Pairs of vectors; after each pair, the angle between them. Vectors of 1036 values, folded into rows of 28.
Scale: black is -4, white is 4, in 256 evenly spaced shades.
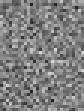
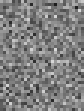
nearly parallel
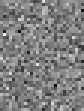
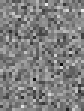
partly opposed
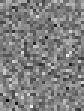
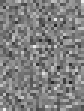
partly aligned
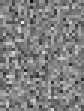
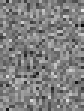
partly aligned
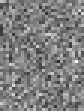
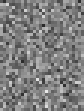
partly opposed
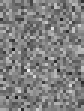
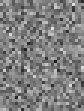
nearly parallel
